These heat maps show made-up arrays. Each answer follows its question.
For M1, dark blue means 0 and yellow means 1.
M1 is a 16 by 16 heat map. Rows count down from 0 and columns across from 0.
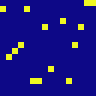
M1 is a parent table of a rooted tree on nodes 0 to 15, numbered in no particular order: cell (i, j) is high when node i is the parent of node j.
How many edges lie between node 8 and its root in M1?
5
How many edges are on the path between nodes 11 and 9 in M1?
4
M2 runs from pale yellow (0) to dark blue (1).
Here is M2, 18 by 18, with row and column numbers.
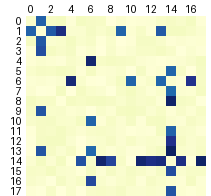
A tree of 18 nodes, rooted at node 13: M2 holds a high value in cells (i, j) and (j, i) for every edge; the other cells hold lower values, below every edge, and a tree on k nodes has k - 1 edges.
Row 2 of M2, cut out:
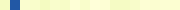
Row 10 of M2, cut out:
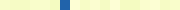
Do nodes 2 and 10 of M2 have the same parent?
no
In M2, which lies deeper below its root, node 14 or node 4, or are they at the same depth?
node 4
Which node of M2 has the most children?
14
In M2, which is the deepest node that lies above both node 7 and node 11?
14
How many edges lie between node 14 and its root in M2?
1
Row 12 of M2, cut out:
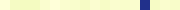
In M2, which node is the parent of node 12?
14
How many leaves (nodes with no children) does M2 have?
14
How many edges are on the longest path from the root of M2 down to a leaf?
2
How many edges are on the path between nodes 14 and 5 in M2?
1
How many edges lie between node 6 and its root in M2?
1
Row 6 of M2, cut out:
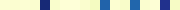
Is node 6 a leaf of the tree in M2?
no
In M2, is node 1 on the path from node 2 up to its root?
yes
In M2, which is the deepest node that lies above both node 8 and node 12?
14
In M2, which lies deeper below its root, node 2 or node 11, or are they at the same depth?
the same depth
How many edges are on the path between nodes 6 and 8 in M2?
3
